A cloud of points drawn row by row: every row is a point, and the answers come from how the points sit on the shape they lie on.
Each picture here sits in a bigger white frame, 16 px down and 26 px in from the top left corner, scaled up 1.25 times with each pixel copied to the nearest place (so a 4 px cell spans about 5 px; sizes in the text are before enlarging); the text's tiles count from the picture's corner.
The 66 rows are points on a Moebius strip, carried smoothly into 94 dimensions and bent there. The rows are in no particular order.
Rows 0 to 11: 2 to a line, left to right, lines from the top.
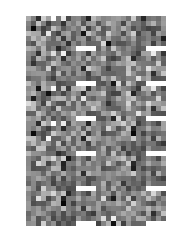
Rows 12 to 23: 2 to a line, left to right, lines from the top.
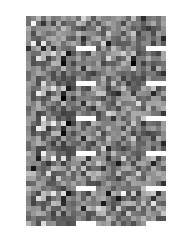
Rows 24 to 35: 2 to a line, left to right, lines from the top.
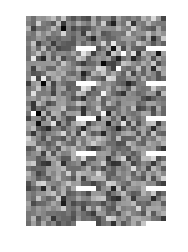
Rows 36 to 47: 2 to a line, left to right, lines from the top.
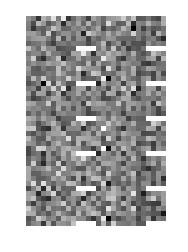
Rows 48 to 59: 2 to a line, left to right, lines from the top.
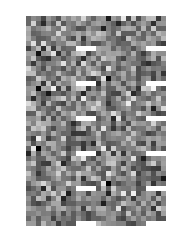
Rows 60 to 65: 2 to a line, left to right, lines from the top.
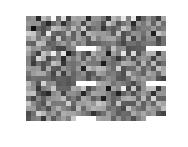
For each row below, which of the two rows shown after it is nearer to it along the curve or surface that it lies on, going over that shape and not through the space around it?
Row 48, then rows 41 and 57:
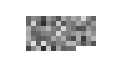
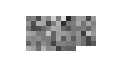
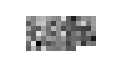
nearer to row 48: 57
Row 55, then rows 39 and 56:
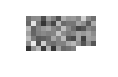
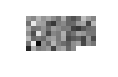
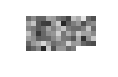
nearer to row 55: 39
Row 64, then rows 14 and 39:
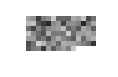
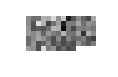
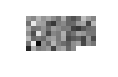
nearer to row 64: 14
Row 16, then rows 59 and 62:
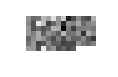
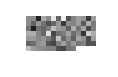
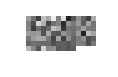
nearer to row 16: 62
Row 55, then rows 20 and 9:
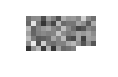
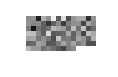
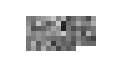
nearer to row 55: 9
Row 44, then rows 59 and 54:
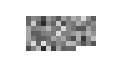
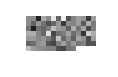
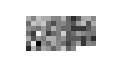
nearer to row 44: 54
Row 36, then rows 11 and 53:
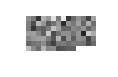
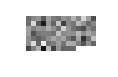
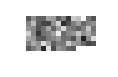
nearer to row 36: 53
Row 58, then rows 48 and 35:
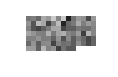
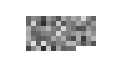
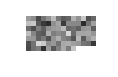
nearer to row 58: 35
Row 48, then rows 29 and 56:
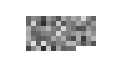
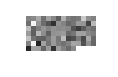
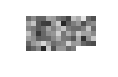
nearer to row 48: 29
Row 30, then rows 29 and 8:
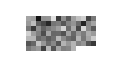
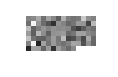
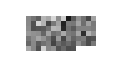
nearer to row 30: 8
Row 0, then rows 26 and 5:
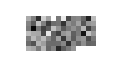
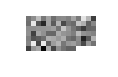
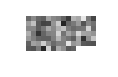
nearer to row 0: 5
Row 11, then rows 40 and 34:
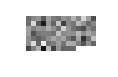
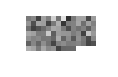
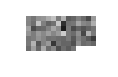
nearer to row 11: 34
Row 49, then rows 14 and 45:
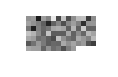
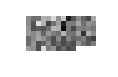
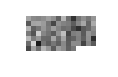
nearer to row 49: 14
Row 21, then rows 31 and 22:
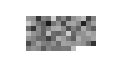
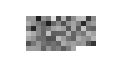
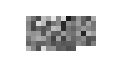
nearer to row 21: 31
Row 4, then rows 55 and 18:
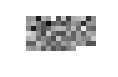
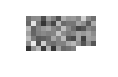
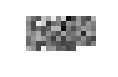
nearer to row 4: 18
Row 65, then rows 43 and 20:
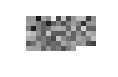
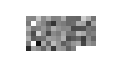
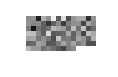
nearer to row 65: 20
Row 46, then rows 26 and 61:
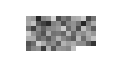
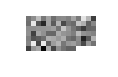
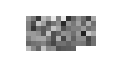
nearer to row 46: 61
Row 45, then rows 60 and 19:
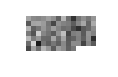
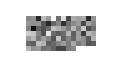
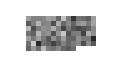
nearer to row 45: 19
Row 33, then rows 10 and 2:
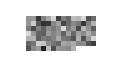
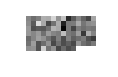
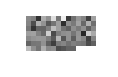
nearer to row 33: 2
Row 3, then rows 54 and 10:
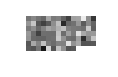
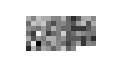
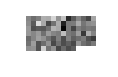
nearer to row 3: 54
